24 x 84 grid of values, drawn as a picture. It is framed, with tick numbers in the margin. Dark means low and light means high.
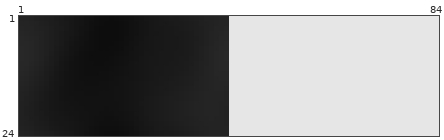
The table splits into one row of 2 panels. Panel 1,1: very low, smooth, faint in contrast. Panel 1,2: very high, flat.
